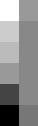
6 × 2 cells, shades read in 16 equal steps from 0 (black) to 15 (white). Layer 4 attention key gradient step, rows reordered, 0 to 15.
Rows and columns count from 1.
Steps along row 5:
up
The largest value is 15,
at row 1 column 1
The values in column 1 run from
0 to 15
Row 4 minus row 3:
-2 0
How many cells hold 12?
1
